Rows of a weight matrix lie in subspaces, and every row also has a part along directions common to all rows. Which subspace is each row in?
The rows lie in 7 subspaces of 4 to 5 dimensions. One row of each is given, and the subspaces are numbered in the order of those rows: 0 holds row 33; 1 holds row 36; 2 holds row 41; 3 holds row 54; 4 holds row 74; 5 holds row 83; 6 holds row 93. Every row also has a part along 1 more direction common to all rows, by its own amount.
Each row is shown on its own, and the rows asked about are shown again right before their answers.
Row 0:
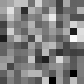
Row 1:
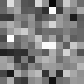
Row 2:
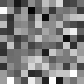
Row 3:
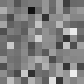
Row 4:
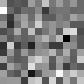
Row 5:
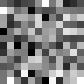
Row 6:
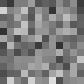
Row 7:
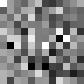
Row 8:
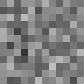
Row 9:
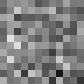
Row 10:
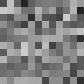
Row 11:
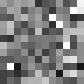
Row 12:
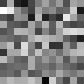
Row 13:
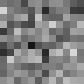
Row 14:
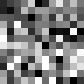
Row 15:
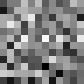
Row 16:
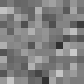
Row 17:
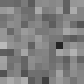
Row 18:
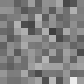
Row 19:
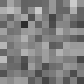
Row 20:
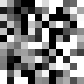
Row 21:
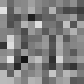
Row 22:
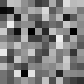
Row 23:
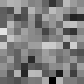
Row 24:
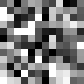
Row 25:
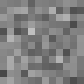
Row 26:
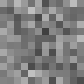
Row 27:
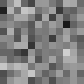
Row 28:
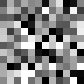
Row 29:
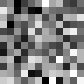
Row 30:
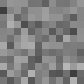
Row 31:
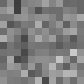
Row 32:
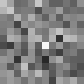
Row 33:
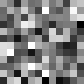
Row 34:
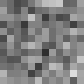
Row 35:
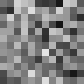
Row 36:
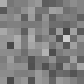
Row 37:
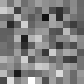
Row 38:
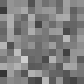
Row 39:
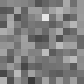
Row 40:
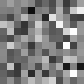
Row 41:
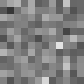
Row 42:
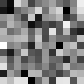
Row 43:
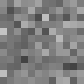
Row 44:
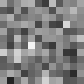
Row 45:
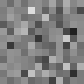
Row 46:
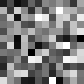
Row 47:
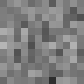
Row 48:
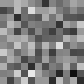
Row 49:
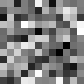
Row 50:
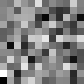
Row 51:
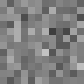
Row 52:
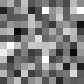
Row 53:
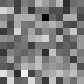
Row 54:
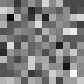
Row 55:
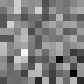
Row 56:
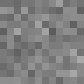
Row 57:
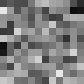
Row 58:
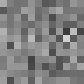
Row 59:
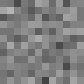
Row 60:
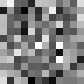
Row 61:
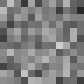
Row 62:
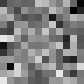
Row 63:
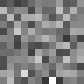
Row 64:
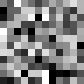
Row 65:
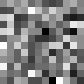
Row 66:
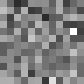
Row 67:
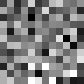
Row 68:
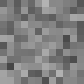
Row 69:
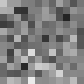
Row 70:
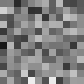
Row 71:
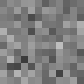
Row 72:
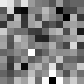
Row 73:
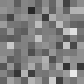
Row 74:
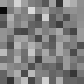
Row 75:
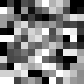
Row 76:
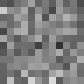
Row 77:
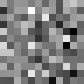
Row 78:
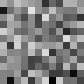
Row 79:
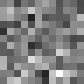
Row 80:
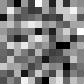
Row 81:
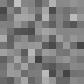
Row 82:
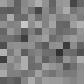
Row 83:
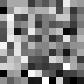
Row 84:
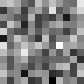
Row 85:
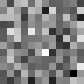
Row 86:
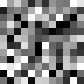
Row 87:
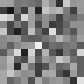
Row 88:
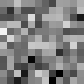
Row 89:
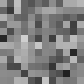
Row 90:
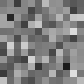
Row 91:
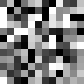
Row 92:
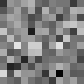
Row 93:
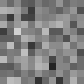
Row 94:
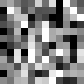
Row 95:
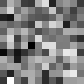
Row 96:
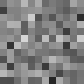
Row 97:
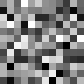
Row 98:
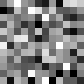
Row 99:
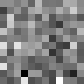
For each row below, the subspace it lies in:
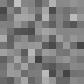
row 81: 4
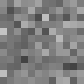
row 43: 5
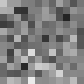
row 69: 3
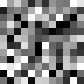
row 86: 5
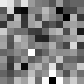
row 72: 3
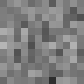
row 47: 4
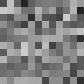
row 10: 2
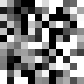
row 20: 6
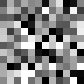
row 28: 5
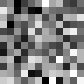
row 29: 6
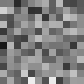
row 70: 2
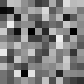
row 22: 1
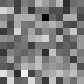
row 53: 3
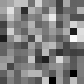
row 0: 1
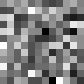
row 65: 4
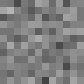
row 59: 2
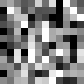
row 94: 4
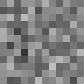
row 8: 6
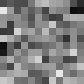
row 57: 0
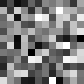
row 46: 3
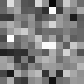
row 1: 4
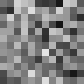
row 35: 6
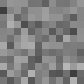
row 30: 5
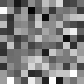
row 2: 1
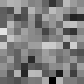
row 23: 4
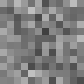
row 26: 5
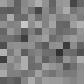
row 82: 2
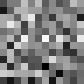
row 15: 3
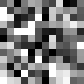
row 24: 4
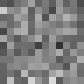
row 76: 6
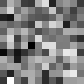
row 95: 4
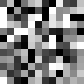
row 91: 4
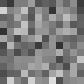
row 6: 6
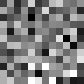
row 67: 1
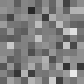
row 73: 0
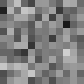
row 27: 4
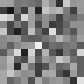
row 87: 6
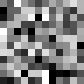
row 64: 4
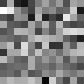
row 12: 2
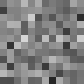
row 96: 3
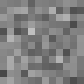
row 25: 5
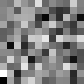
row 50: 3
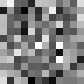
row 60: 6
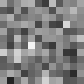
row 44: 4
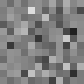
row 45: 0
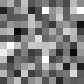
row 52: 0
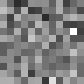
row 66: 1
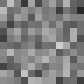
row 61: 2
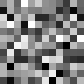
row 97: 3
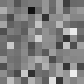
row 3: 0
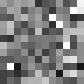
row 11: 0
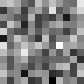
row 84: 6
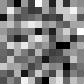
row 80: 2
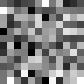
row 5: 1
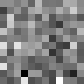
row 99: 2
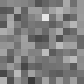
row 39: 3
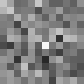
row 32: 1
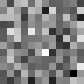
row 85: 1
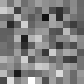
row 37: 3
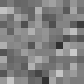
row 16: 2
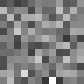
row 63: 3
